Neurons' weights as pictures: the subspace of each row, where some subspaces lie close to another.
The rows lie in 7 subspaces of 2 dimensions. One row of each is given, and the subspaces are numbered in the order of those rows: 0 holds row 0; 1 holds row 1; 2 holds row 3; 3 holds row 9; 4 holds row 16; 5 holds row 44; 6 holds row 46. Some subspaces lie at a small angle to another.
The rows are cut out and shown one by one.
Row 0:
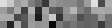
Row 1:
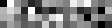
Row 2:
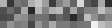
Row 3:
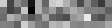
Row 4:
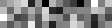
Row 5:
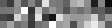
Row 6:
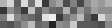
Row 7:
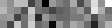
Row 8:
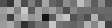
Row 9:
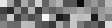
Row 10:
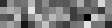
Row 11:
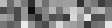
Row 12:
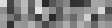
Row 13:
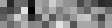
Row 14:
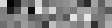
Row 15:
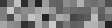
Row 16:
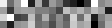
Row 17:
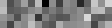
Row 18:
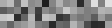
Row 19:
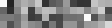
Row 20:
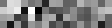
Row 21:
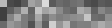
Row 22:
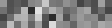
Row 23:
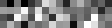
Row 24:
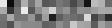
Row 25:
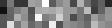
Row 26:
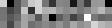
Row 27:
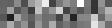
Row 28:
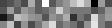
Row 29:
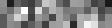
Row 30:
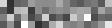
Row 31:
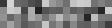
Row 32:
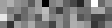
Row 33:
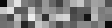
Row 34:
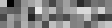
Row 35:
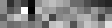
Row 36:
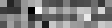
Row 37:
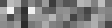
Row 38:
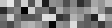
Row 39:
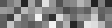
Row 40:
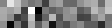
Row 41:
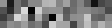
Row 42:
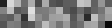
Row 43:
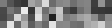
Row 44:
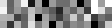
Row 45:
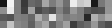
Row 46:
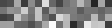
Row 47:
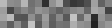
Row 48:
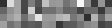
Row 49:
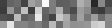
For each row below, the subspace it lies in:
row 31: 1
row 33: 3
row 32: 1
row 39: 6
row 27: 4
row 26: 4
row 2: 4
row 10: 2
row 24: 4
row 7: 5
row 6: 3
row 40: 0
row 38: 3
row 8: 3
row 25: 5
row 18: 6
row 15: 3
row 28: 1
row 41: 6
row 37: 6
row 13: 2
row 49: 0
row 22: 0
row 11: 2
